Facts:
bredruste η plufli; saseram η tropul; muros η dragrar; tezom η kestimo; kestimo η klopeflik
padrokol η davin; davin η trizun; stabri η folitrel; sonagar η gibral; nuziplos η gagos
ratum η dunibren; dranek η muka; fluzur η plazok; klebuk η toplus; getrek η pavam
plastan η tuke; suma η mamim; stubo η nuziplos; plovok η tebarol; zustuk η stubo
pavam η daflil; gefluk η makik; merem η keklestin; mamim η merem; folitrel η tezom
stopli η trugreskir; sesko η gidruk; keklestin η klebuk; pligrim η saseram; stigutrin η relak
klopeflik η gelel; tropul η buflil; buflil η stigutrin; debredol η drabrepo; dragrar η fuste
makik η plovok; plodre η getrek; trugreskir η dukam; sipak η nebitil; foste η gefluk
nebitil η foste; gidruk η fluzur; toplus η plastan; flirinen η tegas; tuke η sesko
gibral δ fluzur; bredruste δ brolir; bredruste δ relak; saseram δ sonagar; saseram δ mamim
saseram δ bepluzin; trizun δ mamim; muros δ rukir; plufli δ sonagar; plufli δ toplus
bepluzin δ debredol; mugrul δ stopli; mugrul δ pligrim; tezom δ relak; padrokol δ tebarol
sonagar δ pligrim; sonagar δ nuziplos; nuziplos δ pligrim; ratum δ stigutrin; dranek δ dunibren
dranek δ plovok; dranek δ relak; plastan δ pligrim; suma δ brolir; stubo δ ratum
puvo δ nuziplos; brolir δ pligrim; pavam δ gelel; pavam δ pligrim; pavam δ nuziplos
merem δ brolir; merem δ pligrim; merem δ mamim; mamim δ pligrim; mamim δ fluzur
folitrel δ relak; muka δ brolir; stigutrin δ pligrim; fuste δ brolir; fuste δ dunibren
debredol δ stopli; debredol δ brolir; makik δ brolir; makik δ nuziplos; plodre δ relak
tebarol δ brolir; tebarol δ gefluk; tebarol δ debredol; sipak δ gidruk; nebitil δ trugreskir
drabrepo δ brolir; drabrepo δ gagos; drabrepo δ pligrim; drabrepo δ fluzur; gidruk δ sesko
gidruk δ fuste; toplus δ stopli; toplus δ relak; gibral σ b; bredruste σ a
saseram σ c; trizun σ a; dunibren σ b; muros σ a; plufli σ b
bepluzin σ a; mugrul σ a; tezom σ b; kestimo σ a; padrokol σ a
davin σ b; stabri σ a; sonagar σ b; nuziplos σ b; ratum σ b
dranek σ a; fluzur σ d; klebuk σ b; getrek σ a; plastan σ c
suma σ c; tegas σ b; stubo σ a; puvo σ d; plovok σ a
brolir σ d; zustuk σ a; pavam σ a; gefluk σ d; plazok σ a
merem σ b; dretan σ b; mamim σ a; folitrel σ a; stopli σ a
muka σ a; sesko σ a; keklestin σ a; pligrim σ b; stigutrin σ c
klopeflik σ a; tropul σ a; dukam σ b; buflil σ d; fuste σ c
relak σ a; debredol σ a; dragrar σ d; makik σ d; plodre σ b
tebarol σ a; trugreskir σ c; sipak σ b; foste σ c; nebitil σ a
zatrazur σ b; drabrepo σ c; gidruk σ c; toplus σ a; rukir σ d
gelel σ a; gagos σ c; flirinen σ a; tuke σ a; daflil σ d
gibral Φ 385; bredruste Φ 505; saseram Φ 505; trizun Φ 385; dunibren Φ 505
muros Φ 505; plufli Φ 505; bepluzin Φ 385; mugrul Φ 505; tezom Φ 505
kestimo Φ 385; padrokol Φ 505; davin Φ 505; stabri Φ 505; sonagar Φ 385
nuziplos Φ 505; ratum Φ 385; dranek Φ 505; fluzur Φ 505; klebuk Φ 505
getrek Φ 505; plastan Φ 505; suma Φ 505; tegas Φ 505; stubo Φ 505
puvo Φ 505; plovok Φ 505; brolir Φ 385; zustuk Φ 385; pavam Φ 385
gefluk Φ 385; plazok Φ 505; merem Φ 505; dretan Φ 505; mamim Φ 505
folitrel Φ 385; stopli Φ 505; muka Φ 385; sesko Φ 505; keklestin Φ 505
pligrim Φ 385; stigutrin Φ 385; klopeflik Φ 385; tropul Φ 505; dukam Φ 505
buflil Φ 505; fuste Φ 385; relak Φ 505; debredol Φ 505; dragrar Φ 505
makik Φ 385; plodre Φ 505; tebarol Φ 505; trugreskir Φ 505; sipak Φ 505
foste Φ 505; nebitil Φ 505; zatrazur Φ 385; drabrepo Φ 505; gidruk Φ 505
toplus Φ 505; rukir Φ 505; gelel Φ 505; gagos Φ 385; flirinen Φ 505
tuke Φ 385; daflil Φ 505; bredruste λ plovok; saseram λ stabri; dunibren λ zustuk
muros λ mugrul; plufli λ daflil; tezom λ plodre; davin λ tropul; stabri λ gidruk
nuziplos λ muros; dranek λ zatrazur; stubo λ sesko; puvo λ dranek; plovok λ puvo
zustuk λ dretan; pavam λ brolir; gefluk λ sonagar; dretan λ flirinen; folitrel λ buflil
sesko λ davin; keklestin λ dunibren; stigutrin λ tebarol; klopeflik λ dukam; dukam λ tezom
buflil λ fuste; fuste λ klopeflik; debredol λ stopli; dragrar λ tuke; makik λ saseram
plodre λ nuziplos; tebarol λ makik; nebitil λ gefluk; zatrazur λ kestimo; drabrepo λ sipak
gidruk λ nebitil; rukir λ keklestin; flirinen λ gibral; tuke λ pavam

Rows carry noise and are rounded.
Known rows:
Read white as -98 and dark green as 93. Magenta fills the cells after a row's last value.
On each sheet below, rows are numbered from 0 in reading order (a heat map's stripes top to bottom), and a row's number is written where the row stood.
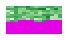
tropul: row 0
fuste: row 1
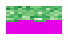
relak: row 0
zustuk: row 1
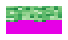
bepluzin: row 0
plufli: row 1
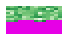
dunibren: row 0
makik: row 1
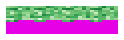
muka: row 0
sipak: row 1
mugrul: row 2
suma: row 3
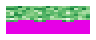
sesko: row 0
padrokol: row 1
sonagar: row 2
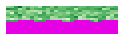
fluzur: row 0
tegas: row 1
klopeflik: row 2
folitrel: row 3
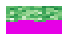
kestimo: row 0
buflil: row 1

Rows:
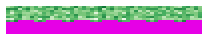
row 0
brolir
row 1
muros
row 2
gelel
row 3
pligrim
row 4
stabri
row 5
dranek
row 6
puvo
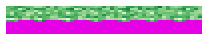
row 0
tuke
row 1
tebarol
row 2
pavam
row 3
bredruste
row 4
saseram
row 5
stopli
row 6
ratum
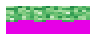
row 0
mamim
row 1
nuziplos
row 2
trugreskir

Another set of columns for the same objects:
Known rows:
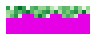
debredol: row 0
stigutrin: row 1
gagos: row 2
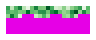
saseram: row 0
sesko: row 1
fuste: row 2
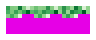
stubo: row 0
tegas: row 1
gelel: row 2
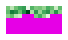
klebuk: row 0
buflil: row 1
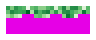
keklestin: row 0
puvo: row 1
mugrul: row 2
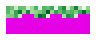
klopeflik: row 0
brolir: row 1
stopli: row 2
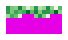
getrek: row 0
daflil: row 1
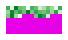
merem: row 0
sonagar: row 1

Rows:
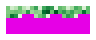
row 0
pligrim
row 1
tebarol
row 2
sipak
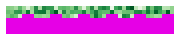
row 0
zatrazur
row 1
toplus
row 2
rukir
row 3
plastan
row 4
fluzur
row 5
relak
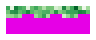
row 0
bredruste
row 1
zustuk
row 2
gidruk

